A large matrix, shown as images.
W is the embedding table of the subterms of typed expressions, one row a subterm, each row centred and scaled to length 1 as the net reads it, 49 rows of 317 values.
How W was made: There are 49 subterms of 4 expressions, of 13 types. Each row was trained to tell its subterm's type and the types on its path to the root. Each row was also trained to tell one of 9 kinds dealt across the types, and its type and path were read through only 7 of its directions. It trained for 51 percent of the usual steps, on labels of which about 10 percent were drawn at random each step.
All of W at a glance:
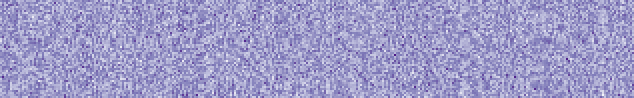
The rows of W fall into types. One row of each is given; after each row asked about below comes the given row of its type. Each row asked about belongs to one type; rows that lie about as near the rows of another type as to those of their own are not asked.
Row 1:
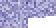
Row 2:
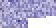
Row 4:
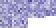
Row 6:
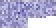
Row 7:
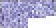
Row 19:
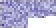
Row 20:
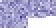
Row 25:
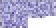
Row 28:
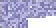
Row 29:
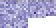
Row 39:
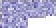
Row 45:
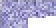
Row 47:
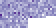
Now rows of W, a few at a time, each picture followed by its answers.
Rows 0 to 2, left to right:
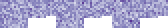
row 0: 45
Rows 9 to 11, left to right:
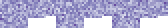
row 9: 39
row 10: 45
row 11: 1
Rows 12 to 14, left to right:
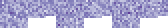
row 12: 6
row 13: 7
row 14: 6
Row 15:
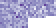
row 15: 45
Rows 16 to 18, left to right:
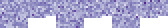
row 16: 28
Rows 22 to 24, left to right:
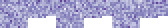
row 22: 25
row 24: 6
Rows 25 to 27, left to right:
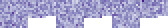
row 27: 28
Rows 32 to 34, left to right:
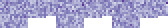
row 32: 25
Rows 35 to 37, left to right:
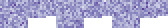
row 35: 29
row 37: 1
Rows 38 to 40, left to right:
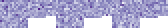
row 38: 28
